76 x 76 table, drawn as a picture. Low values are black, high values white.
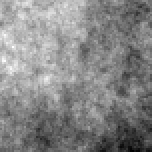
Values rise toward the top left. No single row or column stands out from its neighbours. The top left is the ninth with the highest average. The ninth with the lowest average is the bottom right. There are no regular stripes.
